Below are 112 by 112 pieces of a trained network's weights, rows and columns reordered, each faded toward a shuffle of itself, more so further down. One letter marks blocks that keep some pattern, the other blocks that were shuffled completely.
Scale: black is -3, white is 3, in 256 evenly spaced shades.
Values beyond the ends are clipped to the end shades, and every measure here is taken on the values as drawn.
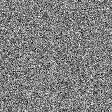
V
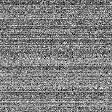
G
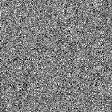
G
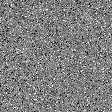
V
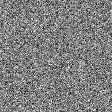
G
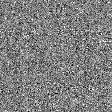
G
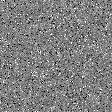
V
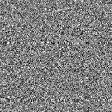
G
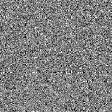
G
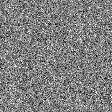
G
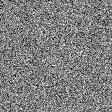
V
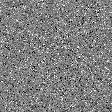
V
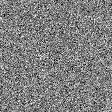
V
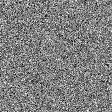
V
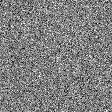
V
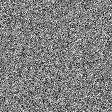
V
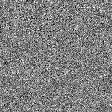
G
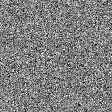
V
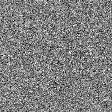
G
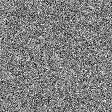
V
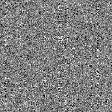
G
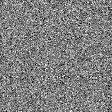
G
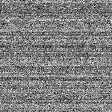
G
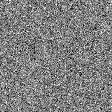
G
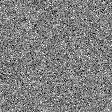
V
